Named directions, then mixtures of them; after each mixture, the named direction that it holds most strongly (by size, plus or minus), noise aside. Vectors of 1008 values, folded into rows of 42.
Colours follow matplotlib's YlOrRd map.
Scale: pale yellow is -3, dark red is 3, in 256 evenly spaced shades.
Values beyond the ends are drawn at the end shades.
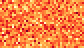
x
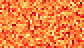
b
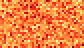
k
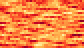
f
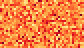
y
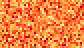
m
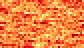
f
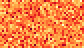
m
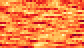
f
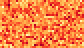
m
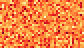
y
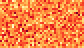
x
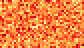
k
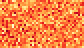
x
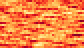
f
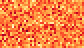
x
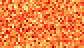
x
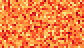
b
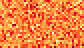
k
